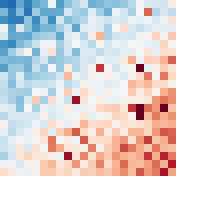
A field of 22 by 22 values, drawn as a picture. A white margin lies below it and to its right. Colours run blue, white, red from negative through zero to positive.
The halves do not mirror each other. Fine speckle covers the field. No regular stripes run through it. The field climbs toward the bottom right.
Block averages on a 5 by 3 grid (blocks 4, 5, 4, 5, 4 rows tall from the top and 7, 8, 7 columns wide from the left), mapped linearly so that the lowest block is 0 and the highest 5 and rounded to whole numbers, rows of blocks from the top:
012 / 123 / 134 / 235 / 345
